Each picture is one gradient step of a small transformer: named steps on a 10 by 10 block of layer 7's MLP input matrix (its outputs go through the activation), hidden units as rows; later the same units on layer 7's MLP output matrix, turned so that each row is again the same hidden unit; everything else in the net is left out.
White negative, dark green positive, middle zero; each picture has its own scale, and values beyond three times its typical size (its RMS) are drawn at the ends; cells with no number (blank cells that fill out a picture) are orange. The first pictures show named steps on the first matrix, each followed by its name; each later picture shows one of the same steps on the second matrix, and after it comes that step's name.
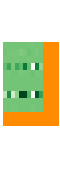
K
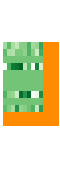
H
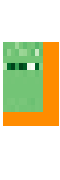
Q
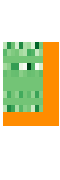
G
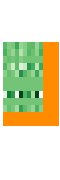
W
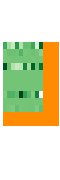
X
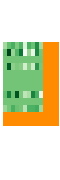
H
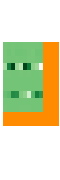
K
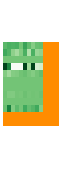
G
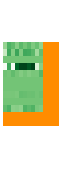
G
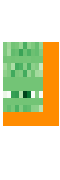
W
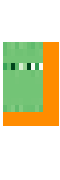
Q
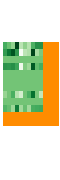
H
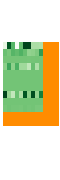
X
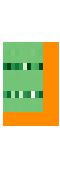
K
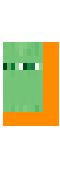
Q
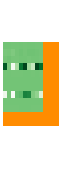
K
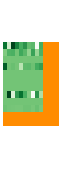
X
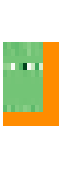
Q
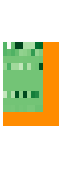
X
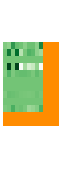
G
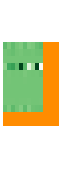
Q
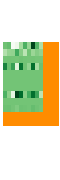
X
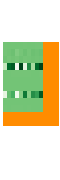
K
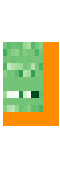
W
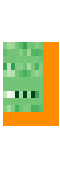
W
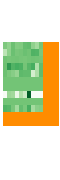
W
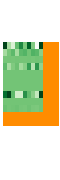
X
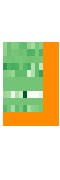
W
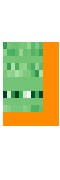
W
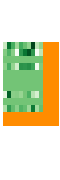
H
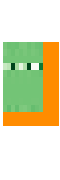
Q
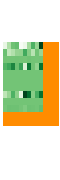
X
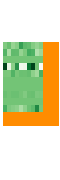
G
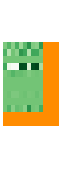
G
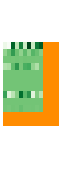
X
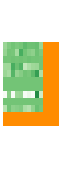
W
